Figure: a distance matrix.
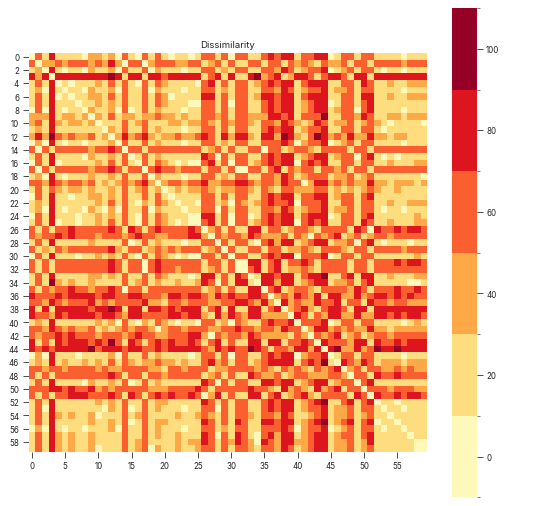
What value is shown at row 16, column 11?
20
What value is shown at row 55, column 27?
60
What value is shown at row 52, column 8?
20
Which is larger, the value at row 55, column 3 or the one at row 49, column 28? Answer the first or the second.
the first
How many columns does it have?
60
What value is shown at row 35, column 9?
40
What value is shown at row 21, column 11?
20
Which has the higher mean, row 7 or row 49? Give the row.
49
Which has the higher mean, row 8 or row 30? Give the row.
30
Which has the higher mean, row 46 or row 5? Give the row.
46
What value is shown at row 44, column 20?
60
